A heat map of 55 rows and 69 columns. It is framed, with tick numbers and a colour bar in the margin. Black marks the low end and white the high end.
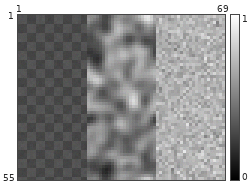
It is made of 1 by 3 panels. Panel 1,1: low, checkered, faint in contrast. Panel 1,2: middling, blotchy, strong in contrast. Panel 1,3: high, fine-grained.
